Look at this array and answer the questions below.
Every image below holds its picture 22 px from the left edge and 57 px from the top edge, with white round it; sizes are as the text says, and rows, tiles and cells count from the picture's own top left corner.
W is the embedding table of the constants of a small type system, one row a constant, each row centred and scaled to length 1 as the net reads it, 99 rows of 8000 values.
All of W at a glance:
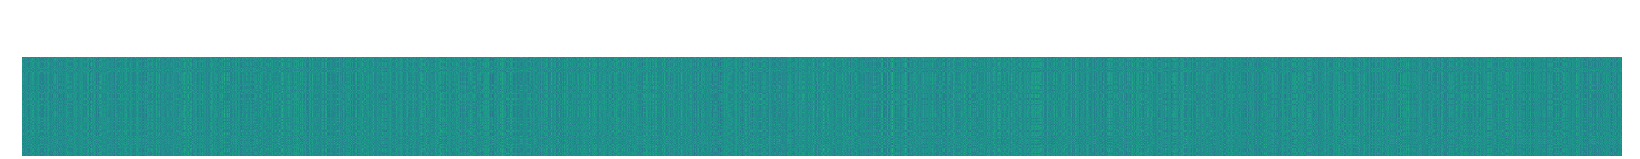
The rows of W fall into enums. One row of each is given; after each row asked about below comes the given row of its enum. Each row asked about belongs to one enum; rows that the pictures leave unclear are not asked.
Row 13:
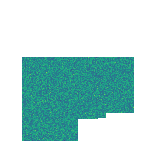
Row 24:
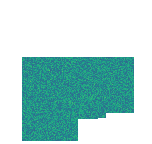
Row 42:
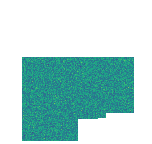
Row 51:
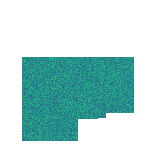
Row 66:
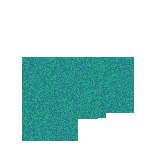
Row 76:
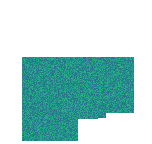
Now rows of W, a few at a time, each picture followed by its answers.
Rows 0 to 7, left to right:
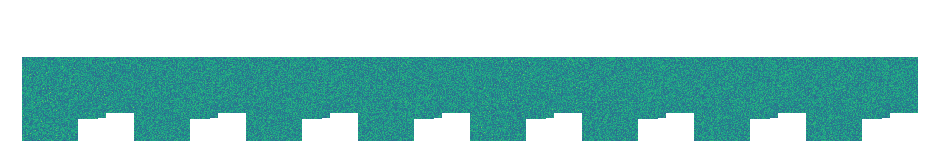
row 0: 13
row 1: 76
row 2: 76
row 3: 24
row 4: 42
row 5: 66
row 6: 51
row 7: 51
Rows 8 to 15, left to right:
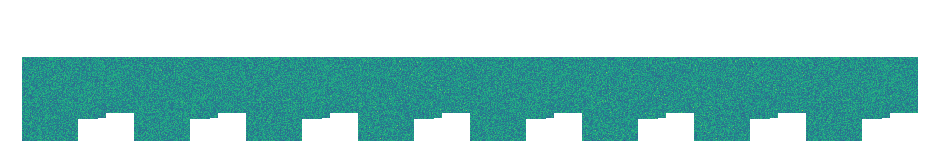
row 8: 51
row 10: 66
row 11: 42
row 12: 76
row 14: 42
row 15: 66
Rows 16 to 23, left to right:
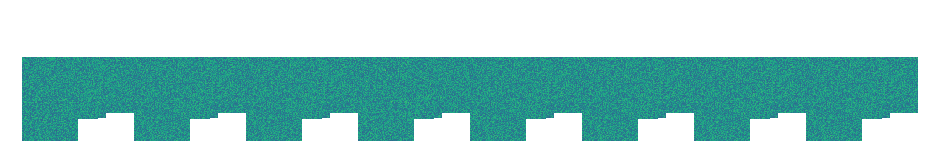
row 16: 66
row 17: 76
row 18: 76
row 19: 24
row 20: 76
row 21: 76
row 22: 76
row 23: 76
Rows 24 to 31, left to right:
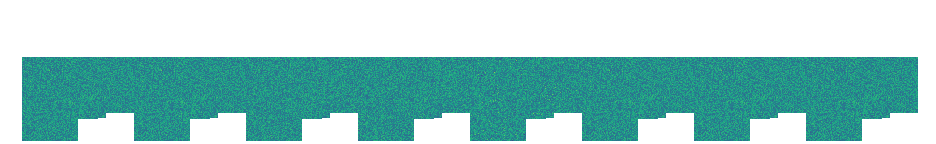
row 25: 24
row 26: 76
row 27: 51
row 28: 13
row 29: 24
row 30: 24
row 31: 24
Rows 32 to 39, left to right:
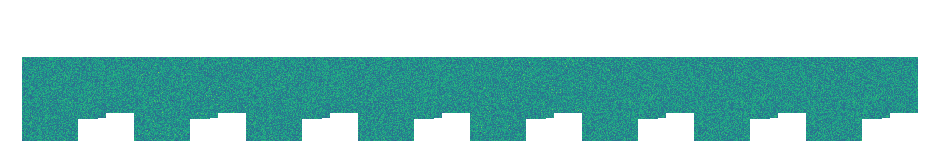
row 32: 51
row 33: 13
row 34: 51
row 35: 66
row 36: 42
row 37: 24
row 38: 24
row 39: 24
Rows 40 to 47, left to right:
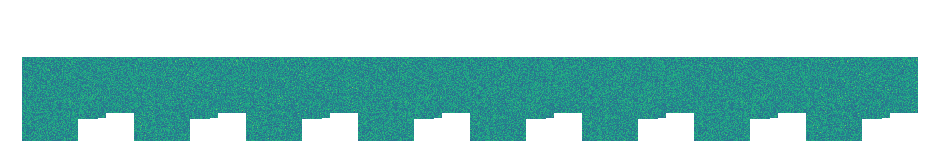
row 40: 24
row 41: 42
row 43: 24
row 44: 51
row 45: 51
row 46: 24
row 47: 42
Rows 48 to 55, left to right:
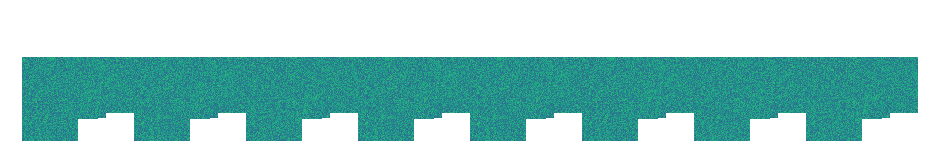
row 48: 66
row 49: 51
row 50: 24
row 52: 51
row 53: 66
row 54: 76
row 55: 24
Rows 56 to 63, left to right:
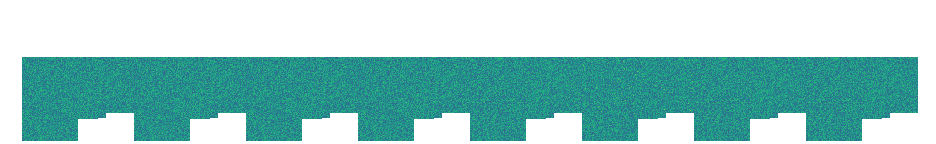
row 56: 76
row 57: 76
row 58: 76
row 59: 76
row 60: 66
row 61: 42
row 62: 66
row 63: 66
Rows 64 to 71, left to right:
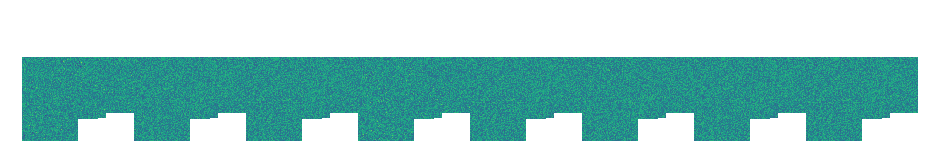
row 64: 42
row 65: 51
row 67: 13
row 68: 66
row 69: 24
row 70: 51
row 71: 66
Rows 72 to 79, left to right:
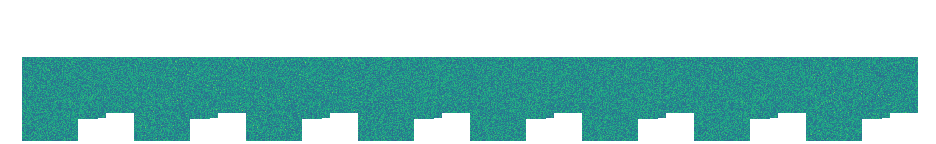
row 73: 42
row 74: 42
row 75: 66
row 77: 76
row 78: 24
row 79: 13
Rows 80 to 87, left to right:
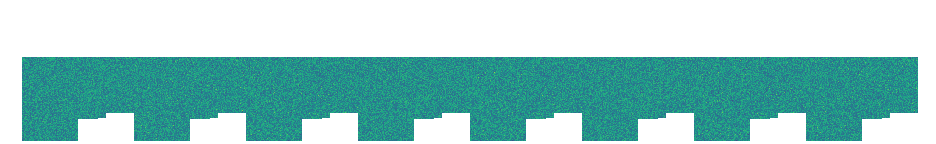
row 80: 66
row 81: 42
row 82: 13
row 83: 24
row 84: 13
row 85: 76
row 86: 13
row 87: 42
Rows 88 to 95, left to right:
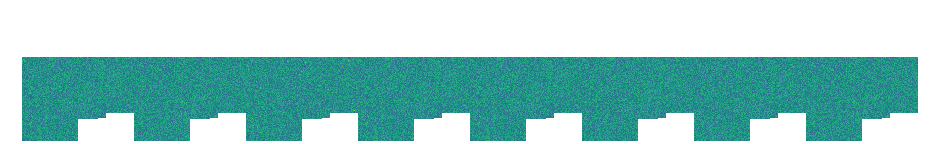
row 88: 51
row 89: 24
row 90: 42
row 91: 51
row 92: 51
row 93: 66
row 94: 76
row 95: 24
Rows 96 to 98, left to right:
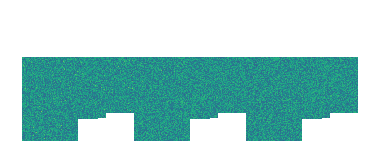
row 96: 42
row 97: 24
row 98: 66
